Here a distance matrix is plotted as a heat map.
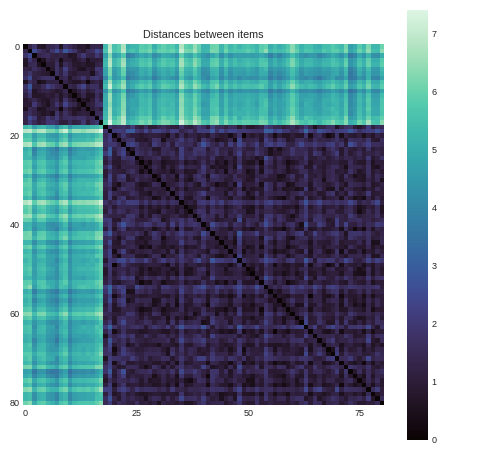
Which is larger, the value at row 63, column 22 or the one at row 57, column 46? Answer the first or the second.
the first
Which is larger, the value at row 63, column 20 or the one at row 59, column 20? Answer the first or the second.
the first
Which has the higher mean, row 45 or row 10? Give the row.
10
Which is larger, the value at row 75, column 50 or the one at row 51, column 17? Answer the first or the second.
the second
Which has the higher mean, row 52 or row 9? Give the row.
9
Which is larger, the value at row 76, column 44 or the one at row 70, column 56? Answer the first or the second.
the second
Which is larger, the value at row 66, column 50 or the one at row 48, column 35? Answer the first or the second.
the second
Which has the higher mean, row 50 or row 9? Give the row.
9
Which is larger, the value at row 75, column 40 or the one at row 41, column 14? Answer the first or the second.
the second
